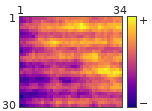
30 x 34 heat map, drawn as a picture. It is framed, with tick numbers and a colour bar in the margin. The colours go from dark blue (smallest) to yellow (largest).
The grain runs across in streaks. The ninth with the lowest average is the bottom left. The halves do not mirror each other. The field climbs toward the top right. Horizontal stripes repeat 6 times down the table. The histogram is bell-shaped.
